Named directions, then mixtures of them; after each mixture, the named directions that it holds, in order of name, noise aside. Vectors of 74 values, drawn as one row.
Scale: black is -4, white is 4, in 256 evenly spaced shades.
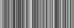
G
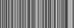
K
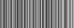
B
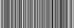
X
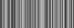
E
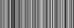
E, G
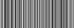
X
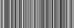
X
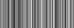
E, G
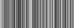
G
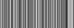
K, X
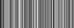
B, G, X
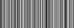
B, E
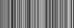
E, K, X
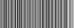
B, X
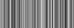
E, G, X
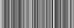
G, X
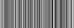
X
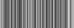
B, G, X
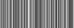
B, K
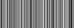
E, G, K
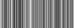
E, G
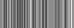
B, G, K
